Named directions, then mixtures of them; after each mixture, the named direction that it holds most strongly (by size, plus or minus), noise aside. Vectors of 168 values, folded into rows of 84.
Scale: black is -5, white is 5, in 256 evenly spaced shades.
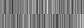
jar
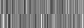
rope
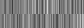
jar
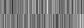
jar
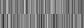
rope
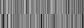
rope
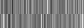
rope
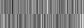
jar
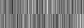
jar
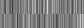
jar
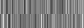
rope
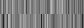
rope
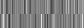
rope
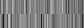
rope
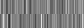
rope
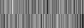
jar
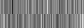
jar
